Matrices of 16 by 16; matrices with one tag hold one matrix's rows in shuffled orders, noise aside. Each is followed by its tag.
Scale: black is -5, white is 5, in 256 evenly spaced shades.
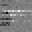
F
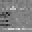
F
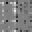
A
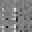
A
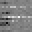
F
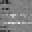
F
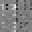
A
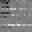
F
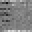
F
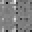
A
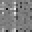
A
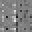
A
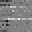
F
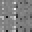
A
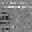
F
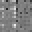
A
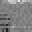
F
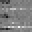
F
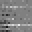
F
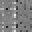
A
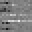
F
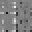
A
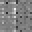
A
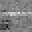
F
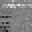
F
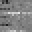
F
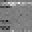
F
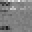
F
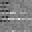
F
